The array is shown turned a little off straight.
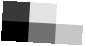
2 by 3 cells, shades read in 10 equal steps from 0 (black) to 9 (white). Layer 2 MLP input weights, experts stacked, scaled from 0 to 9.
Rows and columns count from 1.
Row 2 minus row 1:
-2 -4 -2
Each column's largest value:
2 8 9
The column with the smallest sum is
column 1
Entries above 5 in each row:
2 1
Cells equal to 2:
1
